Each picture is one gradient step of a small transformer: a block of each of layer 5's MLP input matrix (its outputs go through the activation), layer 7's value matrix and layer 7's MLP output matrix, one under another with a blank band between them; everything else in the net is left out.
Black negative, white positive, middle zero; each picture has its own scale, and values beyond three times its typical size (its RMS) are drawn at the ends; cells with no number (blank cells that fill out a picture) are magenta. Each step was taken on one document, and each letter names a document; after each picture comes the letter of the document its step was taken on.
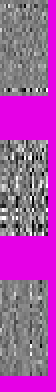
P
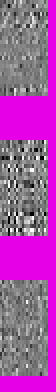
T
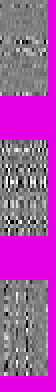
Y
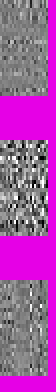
P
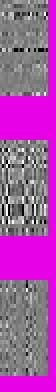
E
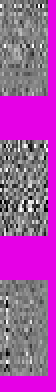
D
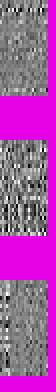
D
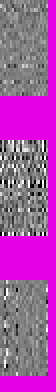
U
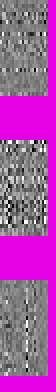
E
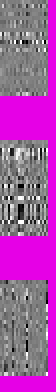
Y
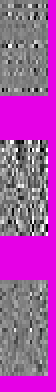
P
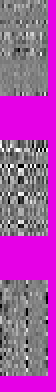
Y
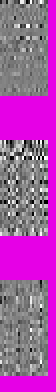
T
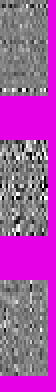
D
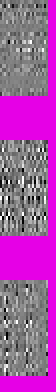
U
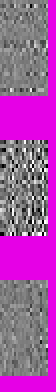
P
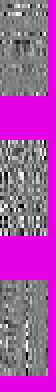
E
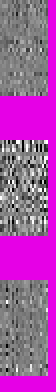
D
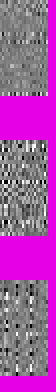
U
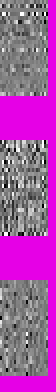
E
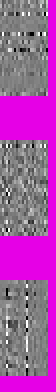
E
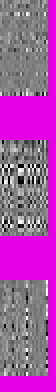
Y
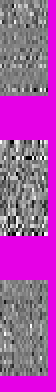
T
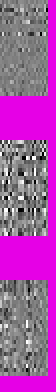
E
